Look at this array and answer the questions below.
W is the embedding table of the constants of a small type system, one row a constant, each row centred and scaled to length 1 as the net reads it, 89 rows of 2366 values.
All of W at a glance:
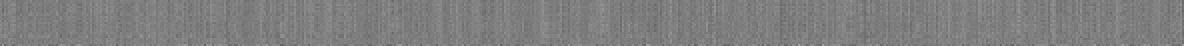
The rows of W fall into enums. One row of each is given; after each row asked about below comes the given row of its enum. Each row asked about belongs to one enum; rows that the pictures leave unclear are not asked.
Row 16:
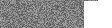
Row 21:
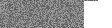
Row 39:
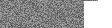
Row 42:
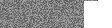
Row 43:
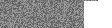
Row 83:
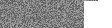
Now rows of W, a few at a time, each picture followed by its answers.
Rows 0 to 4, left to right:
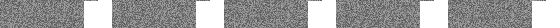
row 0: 43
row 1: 21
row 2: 83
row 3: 21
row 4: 83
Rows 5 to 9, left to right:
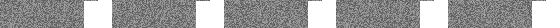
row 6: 21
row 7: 16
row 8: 43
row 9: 16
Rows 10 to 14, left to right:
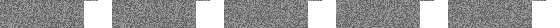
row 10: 43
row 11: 43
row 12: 83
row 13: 21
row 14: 83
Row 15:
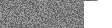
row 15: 39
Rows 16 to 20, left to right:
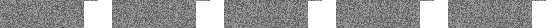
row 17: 83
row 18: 43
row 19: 43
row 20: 43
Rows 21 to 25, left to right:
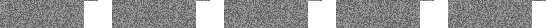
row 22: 83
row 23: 83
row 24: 43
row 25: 21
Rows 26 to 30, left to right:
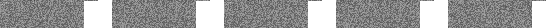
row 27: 43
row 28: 21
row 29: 43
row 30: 16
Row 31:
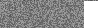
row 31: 21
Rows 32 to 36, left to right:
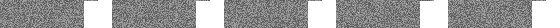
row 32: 42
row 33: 83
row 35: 39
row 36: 16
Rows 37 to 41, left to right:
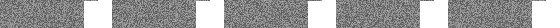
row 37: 43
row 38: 83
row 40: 21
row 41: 43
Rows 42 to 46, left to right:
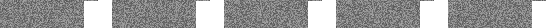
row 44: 16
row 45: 16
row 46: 21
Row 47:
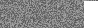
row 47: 83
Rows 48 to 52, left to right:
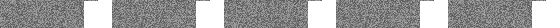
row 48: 16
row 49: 42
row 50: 43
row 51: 42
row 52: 16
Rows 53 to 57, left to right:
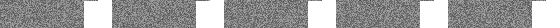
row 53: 83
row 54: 39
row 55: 42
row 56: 21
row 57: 16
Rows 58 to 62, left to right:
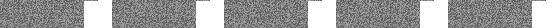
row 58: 42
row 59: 43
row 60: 83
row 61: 43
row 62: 42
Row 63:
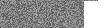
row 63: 16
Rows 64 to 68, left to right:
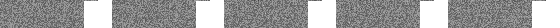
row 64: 43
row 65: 83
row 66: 21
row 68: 42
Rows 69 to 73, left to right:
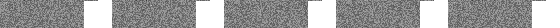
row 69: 21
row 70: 21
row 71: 16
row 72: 16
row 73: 21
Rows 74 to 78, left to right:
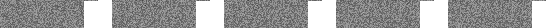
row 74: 16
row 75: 21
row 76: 21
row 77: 43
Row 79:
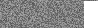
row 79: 39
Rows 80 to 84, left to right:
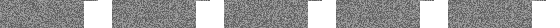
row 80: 39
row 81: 83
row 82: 21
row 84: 83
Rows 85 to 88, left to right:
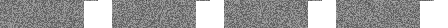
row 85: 43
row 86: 21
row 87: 16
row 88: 39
